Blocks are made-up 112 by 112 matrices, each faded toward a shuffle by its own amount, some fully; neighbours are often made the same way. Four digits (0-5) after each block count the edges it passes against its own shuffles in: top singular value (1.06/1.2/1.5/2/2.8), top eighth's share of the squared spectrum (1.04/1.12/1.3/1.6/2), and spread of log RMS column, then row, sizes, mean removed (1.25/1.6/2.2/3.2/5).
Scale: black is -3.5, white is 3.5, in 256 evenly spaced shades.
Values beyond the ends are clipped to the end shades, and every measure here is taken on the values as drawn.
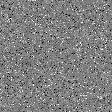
0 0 0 0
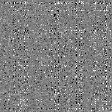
2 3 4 3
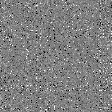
2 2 2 2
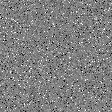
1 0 0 0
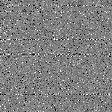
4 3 1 2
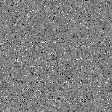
3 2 0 2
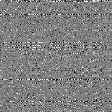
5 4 1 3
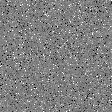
0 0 0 0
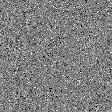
3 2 0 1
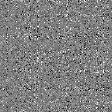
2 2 3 3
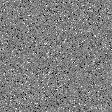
0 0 0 0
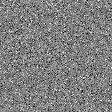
0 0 1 0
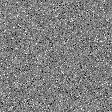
0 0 0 0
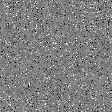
3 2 0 1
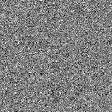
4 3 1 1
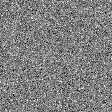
1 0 0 0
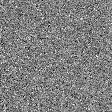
1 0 0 0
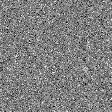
3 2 1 1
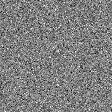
3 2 0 0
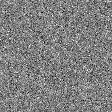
0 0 0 0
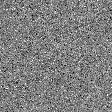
0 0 0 0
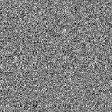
4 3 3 2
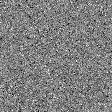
1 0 0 0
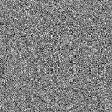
4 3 2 2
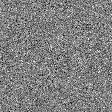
2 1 0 0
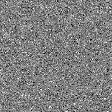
3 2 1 2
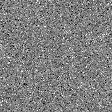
1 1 0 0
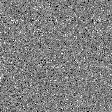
1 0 0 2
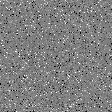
3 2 0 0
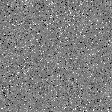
3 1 0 0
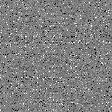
4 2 1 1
